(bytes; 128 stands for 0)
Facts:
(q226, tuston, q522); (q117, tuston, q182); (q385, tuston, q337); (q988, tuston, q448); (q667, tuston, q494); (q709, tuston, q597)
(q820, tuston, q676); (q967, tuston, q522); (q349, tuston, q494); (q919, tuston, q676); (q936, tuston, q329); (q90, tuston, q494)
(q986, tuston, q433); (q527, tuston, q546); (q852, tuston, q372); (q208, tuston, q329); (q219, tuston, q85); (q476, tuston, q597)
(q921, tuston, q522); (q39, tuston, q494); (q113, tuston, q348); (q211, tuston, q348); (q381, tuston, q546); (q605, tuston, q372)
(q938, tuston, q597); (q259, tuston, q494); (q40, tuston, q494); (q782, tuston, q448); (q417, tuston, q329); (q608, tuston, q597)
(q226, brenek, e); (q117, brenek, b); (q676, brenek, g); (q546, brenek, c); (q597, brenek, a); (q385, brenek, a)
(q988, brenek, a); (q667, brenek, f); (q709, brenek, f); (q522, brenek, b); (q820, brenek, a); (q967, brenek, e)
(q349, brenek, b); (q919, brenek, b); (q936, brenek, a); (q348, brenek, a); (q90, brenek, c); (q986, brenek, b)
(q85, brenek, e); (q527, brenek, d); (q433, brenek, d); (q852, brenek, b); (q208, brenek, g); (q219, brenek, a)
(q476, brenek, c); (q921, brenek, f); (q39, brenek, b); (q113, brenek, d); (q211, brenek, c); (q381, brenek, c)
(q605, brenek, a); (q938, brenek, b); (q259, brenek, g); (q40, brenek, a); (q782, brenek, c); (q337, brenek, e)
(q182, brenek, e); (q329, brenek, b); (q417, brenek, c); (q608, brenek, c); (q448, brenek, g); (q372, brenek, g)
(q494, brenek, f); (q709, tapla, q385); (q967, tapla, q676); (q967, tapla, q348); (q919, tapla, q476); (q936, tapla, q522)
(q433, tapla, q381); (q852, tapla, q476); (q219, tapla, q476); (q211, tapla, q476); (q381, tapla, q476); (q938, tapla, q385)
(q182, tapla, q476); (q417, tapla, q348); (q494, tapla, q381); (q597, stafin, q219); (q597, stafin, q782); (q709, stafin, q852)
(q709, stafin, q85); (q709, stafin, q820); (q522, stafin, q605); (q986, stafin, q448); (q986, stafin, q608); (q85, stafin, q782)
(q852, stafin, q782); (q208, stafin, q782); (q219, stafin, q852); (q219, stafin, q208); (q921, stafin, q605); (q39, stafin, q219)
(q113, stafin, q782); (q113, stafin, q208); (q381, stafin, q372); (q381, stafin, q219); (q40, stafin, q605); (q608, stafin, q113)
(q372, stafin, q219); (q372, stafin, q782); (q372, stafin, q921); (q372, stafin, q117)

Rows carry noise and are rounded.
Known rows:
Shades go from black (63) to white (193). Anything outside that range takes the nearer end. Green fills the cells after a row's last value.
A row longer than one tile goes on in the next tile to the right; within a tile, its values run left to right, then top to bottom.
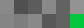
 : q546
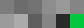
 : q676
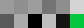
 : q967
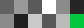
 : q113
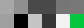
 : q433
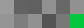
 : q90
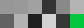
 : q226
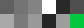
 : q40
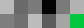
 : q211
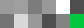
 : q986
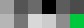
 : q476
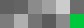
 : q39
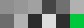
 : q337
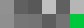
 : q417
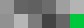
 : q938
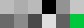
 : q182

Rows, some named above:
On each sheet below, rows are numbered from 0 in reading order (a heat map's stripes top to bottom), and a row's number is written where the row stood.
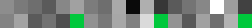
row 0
q259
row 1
q381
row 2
q597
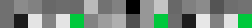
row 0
q219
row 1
q919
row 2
q219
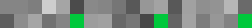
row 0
q608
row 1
q259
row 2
q208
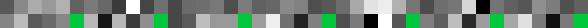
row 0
q372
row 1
q527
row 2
q782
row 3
q522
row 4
q709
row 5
q605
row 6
q522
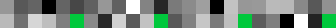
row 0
q476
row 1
q113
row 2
q852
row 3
q667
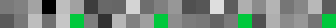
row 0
q852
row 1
q820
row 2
q417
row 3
q448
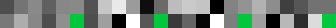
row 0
q117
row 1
q921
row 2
q494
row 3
q433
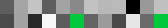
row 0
q85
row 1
q182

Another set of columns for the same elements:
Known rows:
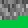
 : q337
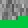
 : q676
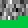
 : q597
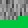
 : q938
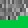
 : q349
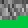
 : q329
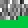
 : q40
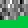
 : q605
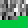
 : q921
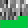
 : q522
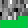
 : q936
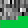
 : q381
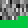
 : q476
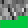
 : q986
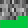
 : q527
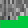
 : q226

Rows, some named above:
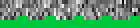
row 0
q852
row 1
q852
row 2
q113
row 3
q986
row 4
q381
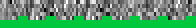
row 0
q417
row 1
q219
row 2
q40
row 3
q219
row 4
q208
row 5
q709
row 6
q605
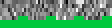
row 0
q986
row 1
q372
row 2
q608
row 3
q852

